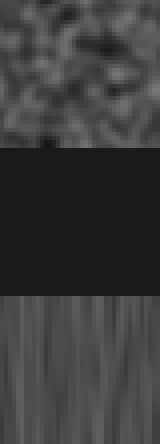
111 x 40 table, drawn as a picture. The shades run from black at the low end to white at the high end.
It is made of 3 by 1 panels. Panel 1,1: low, blotchy. Panel 2,1: very low, flat. Panel 3,1: low, streaked downward, faint in contrast.
